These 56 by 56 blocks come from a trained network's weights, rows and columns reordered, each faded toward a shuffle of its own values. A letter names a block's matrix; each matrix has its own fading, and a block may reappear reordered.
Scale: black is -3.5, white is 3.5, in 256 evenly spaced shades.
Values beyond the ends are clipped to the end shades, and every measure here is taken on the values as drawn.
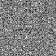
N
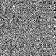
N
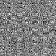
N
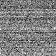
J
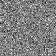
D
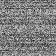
J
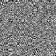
N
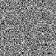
N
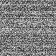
J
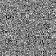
D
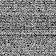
J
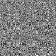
N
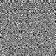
N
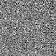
D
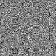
N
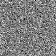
D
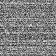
J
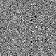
N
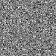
D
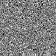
D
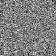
D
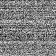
J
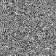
D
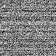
J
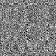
N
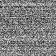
J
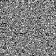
D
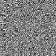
N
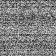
J
